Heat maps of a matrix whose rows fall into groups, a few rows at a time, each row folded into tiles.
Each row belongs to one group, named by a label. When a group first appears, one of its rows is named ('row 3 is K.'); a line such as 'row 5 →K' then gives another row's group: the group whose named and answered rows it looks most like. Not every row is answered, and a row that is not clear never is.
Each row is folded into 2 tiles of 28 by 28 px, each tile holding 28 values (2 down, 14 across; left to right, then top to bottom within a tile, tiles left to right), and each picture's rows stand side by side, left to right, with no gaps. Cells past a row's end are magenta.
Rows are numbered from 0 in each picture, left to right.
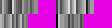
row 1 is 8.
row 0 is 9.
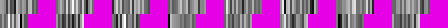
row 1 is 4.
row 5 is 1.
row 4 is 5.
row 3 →8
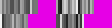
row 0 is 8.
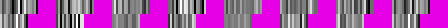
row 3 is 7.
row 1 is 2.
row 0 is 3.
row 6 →5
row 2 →1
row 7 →3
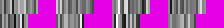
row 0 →2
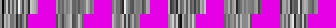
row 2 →9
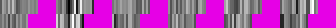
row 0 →5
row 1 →3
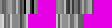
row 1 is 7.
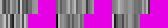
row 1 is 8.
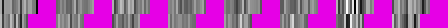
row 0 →3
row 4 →3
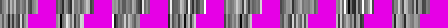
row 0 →4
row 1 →2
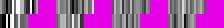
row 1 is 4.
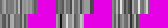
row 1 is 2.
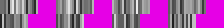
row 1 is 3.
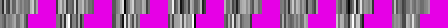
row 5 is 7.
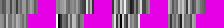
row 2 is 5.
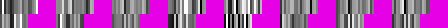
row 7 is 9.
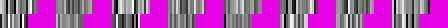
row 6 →9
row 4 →8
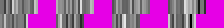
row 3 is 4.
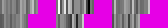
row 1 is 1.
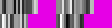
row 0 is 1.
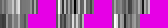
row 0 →8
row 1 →5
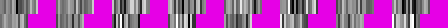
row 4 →4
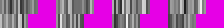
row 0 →7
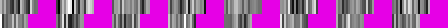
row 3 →3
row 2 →4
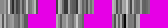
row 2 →1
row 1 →9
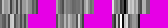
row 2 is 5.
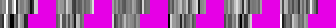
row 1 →4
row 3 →8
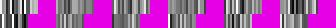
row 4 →5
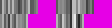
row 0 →5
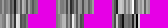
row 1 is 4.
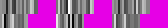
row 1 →9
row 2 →2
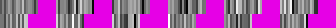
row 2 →4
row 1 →3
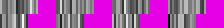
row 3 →8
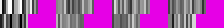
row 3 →2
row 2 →5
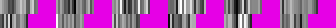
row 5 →3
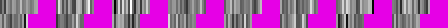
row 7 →7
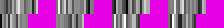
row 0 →8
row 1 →1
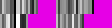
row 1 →3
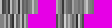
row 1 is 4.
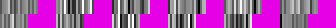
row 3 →4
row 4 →4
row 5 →8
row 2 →4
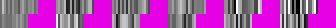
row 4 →9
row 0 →5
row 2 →2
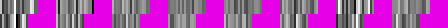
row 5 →4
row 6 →5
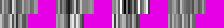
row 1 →3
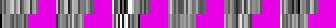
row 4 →3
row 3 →5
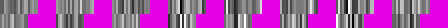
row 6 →9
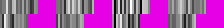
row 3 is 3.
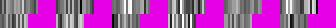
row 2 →8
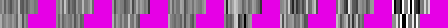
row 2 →3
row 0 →7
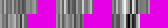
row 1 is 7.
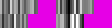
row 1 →3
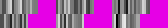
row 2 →2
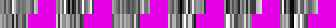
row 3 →3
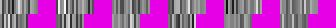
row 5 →2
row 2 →7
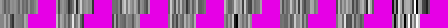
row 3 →5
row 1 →3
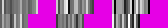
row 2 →3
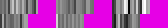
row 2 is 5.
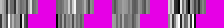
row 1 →8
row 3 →9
